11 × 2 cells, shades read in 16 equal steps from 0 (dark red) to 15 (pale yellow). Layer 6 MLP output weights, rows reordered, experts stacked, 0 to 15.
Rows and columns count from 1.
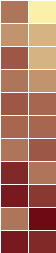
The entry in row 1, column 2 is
15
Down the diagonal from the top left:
7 11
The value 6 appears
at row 5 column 2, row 6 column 1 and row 6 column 2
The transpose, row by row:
7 9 5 7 5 6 7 2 1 7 1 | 15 11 11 9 6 6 5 7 3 0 2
